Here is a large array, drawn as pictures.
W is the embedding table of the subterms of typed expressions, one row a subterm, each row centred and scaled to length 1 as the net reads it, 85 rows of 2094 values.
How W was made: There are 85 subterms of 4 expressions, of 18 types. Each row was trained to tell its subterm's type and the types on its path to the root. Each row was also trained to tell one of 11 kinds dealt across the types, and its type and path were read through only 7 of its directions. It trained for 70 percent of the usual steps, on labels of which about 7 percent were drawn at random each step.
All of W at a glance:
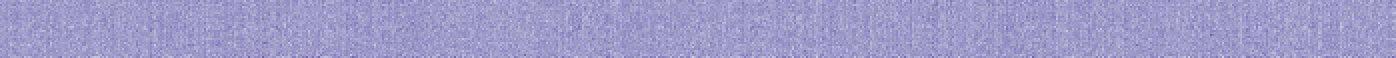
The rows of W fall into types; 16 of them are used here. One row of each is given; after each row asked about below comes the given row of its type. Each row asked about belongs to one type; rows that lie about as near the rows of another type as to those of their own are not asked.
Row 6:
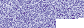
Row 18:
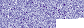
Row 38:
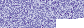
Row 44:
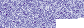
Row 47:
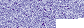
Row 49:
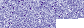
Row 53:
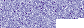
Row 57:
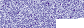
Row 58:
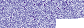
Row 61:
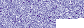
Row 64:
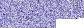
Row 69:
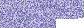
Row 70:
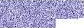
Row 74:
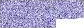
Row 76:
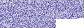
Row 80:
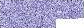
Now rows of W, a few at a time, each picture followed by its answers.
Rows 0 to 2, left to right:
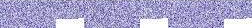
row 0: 47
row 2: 80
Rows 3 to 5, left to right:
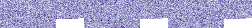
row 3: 76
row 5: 70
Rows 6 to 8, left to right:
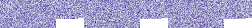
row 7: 74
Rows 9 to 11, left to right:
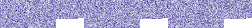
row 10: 38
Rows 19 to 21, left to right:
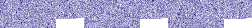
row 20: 38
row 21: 74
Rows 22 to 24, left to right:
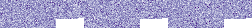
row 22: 58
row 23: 76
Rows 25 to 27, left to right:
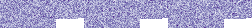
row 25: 38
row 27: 69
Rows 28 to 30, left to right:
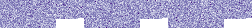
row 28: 18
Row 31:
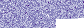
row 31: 70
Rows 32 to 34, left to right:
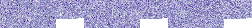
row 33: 69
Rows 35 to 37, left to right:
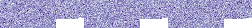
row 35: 80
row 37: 6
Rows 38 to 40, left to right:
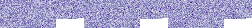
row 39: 58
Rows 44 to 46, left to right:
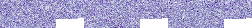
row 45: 76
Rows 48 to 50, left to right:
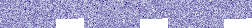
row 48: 70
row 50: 47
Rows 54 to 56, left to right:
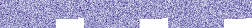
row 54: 76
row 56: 38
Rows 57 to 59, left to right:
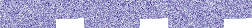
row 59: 70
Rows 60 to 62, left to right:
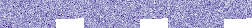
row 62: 69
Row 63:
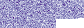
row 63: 18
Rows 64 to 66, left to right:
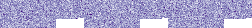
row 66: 76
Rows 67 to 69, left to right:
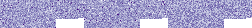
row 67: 69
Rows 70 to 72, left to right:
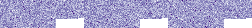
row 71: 44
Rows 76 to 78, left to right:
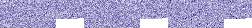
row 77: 70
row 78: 44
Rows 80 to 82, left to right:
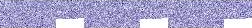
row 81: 44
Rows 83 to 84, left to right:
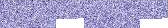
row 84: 69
